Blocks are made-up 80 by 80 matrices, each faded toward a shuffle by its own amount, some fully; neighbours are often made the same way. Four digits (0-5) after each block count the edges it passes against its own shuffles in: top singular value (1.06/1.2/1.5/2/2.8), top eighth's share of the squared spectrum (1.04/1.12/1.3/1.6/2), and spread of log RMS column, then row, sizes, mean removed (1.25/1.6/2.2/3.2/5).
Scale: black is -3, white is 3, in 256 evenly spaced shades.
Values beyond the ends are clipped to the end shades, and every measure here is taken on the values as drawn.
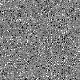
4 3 2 1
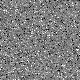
0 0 0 0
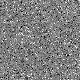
3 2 0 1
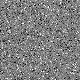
2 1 0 0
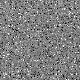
3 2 0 1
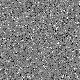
1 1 0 0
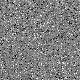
0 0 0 0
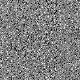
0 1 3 0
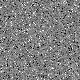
0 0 0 0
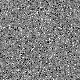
0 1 0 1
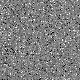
0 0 1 0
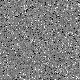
0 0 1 0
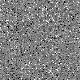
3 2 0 1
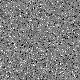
2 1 0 0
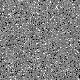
3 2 1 1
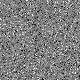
0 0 0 0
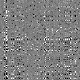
4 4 3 3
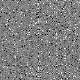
3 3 2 1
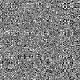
4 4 2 2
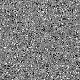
3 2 0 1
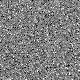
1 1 0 0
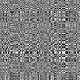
5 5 4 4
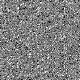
3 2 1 1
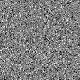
3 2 1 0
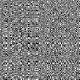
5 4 3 3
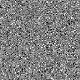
3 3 1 1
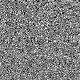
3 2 0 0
